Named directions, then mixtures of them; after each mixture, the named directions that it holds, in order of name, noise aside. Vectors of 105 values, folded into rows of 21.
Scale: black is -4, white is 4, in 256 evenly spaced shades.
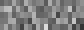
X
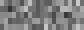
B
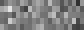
B, X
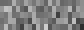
X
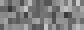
B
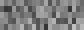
X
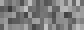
B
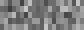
B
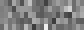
B, X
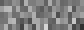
X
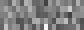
B, X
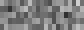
B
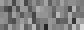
X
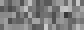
B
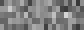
B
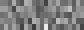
B, X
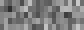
B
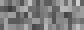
B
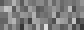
X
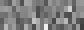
B, X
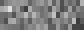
B, X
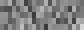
X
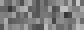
B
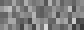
X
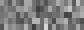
B, X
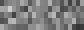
B, X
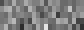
X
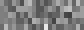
B, X
